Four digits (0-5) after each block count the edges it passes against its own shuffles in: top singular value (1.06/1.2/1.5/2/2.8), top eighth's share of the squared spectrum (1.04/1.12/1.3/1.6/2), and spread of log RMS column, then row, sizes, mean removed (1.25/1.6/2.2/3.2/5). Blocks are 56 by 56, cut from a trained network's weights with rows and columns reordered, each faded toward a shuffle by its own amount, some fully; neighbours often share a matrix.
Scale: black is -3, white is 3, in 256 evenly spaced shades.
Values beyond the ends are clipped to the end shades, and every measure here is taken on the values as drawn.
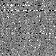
3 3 0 2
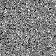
2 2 1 0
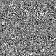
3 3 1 2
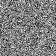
0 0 0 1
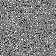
0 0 0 0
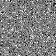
1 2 0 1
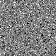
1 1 0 0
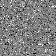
2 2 0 1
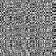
4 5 3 3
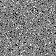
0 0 0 0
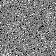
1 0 0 0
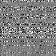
3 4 1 4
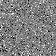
1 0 0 0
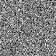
2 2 0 0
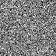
2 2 0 0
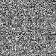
2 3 0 1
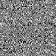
3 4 2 2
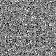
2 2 0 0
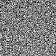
3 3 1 1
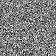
2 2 0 1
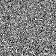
1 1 0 0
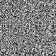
3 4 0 2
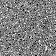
0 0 0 0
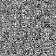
3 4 2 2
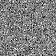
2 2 0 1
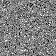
0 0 0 0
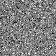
0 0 0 0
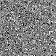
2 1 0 0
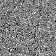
1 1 0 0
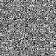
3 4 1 2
